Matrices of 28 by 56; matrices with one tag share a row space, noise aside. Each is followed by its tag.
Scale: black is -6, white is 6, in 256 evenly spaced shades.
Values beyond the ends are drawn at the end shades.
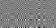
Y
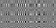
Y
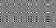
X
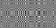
Y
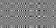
Y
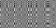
X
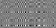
Y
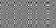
X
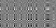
X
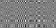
Y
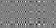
Y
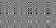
X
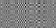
Y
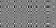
X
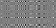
Y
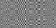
Y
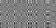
X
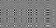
X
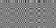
Y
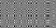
X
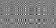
Y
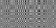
Y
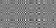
Y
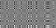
X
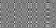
X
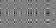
X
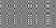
X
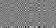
Y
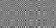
Y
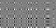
X
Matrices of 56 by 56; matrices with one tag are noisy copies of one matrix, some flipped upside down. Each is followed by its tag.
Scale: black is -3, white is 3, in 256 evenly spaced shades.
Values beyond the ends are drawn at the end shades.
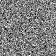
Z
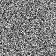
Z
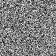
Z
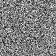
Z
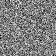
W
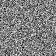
W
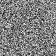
Z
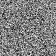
Z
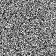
Z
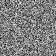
W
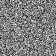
W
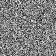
W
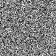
Z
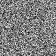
Z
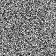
Z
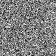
Z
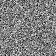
W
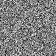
W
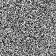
Z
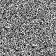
Z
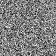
Z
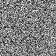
Z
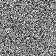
Z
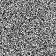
Z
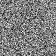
Z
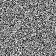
W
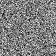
Z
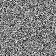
W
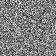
W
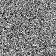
Z
